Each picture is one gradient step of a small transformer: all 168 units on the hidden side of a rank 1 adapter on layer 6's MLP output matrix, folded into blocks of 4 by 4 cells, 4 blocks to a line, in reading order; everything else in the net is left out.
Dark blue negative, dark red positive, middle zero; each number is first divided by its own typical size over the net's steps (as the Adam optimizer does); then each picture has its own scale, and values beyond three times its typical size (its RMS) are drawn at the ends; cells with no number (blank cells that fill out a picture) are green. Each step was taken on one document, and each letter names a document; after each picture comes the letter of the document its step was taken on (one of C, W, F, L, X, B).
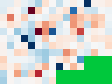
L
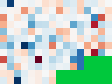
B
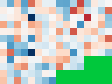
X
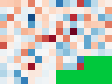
B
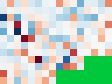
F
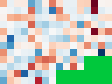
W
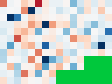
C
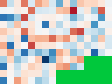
C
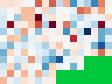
W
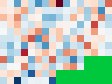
X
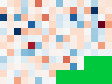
F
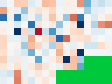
F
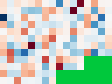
L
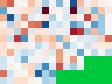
L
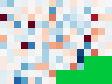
B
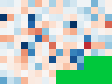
B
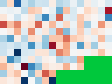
X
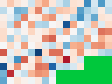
W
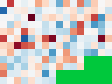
L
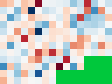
C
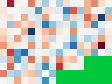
L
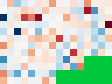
F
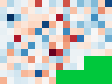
C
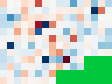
C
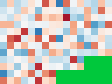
X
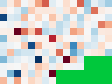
F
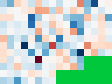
B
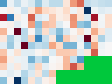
B
